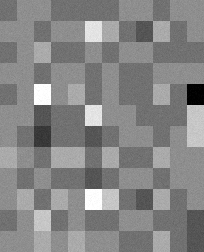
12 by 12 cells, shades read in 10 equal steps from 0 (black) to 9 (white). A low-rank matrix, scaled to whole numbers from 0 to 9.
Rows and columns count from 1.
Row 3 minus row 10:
-1 -1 2 -2 -1 -4 -3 1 2 -2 0 -1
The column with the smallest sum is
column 9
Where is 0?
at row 5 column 12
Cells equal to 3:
7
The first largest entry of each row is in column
2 6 3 1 3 6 12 1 1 6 3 3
